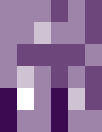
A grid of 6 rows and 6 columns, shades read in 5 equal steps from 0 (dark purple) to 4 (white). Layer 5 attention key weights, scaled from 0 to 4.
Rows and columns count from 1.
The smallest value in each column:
0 1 1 0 1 1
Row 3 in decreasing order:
2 2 1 1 1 1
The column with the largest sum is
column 2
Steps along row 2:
same up down same down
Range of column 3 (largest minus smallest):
2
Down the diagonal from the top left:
2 2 1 1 3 2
